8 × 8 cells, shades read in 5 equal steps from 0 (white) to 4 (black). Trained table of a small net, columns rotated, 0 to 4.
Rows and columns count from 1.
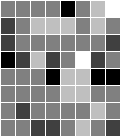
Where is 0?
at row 1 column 8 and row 4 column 6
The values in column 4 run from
1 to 4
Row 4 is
4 3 1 3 2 0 3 2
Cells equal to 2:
35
